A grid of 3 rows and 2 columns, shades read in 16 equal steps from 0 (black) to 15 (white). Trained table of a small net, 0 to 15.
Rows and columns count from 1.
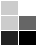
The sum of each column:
26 21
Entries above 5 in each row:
2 2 0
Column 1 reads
12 12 2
